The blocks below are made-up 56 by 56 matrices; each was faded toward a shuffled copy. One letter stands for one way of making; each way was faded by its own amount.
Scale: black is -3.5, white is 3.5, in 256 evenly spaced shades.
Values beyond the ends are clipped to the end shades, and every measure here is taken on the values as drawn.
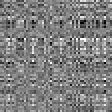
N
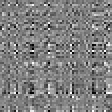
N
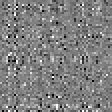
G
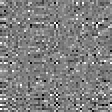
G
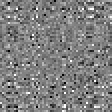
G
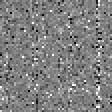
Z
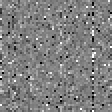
Z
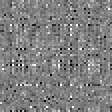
G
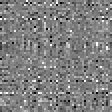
G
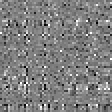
G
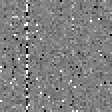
Z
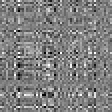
N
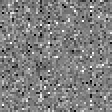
Z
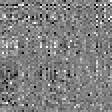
G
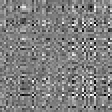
N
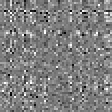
G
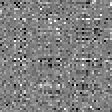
G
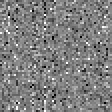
Z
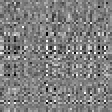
N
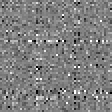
G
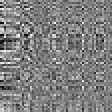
N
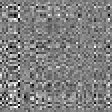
N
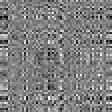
N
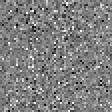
Z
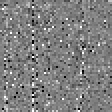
Z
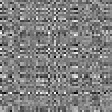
N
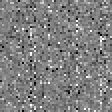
Z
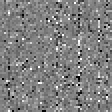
Z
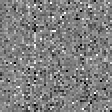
Z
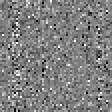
Z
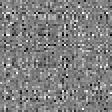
G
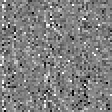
Z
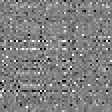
G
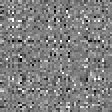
G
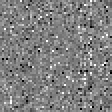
Z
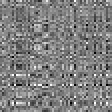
N
